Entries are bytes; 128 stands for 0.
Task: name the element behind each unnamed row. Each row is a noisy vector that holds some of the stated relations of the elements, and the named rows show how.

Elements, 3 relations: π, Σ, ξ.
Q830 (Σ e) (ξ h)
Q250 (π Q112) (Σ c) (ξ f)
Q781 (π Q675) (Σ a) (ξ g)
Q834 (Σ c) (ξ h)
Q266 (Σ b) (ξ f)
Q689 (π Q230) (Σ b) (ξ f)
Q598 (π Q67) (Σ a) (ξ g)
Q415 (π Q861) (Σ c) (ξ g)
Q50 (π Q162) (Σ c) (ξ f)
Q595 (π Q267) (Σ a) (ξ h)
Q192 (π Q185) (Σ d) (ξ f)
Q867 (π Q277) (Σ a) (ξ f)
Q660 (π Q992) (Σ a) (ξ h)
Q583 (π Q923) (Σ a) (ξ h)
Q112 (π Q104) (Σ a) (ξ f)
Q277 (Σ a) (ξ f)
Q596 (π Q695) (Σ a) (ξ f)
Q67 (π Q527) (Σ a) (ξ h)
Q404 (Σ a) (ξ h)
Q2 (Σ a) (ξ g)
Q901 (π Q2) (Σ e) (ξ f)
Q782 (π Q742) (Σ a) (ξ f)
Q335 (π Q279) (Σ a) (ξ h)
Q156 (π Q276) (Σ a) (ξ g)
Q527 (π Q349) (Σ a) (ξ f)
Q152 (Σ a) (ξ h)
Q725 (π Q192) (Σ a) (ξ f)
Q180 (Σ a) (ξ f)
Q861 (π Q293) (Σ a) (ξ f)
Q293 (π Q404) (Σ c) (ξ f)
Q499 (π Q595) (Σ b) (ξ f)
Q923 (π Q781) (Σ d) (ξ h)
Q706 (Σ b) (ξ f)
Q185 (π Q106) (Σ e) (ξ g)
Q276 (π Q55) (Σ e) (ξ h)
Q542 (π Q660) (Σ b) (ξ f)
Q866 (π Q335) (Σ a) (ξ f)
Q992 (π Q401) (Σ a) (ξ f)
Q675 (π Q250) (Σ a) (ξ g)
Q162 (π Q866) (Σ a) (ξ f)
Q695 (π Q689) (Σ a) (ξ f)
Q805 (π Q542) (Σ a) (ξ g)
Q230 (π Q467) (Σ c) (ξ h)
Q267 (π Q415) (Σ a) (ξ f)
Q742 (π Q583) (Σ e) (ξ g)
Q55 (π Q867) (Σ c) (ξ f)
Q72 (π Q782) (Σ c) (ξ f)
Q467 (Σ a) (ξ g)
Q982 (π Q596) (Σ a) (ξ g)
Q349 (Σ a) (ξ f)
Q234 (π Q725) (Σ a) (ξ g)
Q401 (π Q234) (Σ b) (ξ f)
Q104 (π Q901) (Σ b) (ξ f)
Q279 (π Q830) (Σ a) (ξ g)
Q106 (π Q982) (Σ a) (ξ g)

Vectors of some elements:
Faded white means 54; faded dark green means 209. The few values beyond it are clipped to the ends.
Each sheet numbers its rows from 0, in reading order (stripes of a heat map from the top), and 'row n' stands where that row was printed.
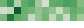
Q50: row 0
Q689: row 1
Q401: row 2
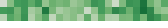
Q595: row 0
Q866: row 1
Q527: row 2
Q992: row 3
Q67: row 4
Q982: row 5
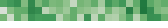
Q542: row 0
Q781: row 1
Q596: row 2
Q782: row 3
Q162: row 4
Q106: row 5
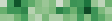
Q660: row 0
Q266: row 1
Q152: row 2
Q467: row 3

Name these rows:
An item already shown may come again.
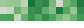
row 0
Q250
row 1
Q234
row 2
Q583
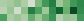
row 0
Q867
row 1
Q583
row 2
Q830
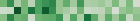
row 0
Q50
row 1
Q335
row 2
Q782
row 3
Q55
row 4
Q901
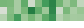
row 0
Q499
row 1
Q583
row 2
Q104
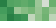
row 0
Q598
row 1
Q689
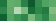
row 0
Q742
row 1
Q279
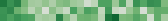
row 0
Q234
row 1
Q867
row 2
Q293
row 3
Q276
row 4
Q72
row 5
Q542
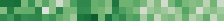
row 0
Q805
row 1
Q156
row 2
Q923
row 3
Q415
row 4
Q185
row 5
Q901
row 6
Q725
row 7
Q901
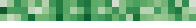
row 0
Q404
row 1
Q72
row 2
Q742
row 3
Q742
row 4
Q834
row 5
Q192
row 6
Q2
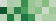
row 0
Q230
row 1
Q277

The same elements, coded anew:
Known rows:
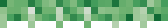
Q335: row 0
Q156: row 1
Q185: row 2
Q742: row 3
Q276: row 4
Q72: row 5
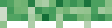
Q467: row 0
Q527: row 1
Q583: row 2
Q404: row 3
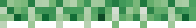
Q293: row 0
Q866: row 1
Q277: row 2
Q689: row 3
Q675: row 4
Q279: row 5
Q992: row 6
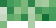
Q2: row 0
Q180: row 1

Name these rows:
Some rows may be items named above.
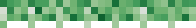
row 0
Q2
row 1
Q415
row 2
Q250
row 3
Q293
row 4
Q660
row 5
Q156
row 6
Q834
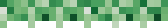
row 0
Q598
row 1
Q192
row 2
Q192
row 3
Q415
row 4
Q55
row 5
Q542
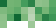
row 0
Q830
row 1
Q112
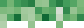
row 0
Q230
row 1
Q901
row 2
Q2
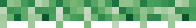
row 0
Q104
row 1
Q50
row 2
Q234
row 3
Q185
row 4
Q499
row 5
Q923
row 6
Q50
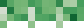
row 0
Q805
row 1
Q467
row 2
Q725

